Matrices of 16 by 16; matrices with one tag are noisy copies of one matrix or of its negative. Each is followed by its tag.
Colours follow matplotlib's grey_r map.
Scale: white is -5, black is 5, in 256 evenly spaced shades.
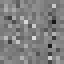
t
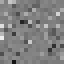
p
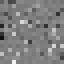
p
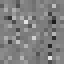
t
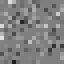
p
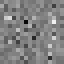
t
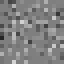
p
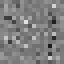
t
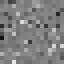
p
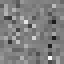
t
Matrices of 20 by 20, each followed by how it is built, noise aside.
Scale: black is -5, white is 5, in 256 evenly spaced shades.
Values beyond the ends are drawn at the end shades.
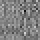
low rank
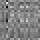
low rank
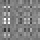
low rank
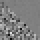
lower triangular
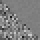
lower triangular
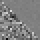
lower triangular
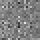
low rank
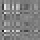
low rank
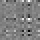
low rank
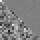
lower triangular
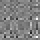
low rank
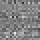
low rank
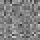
low rank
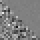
lower triangular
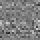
low rank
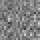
low rank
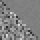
lower triangular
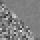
lower triangular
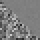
lower triangular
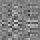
low rank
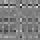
low rank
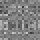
low rank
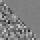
lower triangular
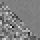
lower triangular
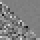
lower triangular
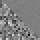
lower triangular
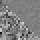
lower triangular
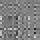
low rank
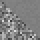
lower triangular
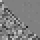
lower triangular
